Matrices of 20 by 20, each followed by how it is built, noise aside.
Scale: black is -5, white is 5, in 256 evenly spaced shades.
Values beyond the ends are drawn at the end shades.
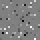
sparse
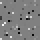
sparse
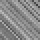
Toeplitz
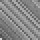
Toeplitz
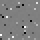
sparse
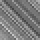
Toeplitz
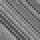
Toeplitz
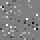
sparse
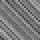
Toeplitz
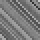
Toeplitz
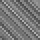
Toeplitz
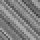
Toeplitz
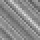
Toeplitz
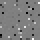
sparse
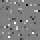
sparse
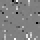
sparse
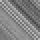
Toeplitz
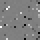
sparse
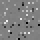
sparse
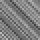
Toeplitz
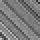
Toeplitz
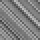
Toeplitz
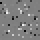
sparse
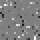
sparse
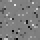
sparse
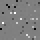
sparse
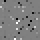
sparse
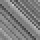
Toeplitz
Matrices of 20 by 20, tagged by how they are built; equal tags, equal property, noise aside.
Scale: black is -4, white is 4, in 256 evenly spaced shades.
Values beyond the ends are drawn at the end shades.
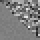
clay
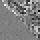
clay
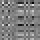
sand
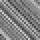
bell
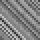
bell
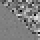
clay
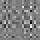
sand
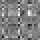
sand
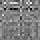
sand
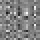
sand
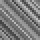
bell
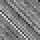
bell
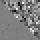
clay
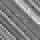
bell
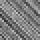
bell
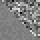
clay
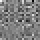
sand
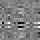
sand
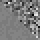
clay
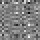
sand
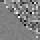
clay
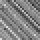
bell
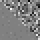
clay
